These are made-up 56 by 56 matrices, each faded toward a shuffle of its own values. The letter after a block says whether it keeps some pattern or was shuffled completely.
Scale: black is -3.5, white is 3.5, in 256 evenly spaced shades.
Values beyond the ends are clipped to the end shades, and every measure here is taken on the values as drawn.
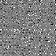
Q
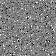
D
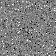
D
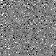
Q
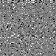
Q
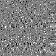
Q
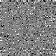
Q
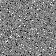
D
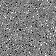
D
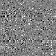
Q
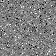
D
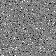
D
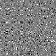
Q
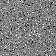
D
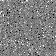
D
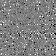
Q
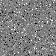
D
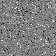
D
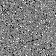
D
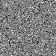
D
